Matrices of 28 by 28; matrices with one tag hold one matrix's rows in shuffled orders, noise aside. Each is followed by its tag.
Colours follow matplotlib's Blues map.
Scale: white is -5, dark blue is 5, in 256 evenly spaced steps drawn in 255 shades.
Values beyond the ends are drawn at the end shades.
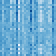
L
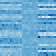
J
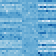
J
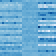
J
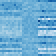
J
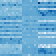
J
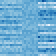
J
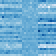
J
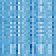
L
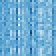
L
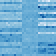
J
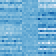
J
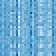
L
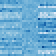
J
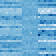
J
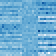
J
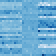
J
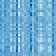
L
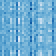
L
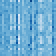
L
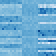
J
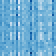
L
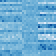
J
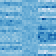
J
